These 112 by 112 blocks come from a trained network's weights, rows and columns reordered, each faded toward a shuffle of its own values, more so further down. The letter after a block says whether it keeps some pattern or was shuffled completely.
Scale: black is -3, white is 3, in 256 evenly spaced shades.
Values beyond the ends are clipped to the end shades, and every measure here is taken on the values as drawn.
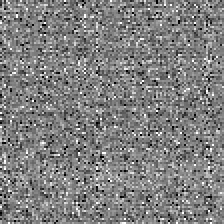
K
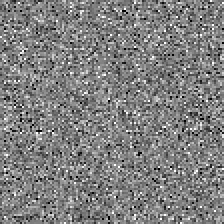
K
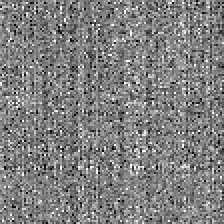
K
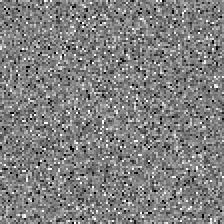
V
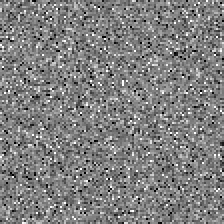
V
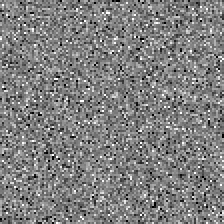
V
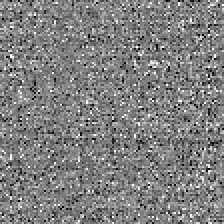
K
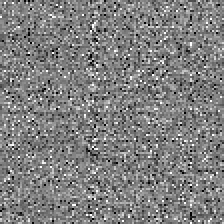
K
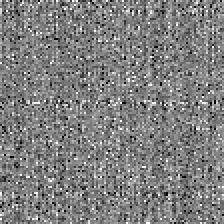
K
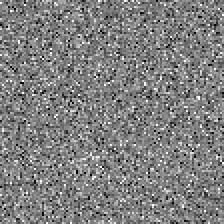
V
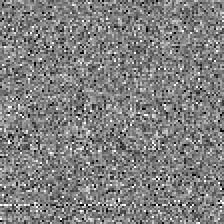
K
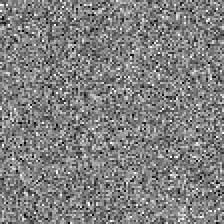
V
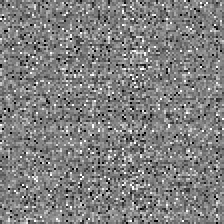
K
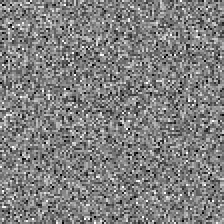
V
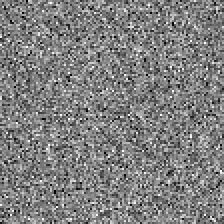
V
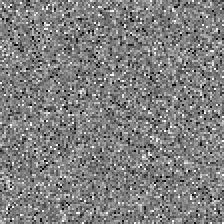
V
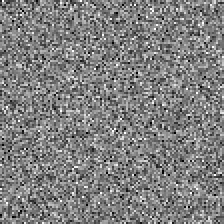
K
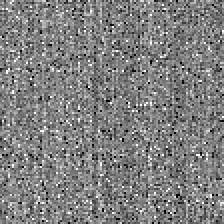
K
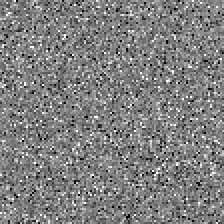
V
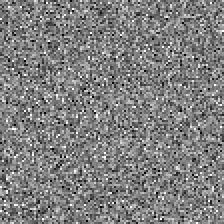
V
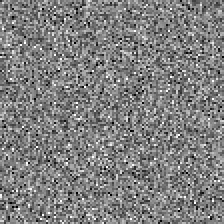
K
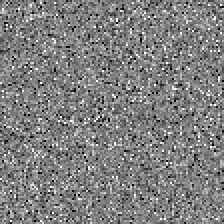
V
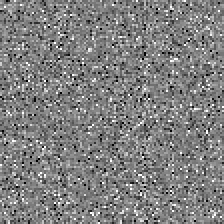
K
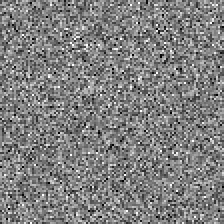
K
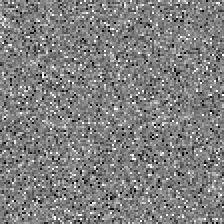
V
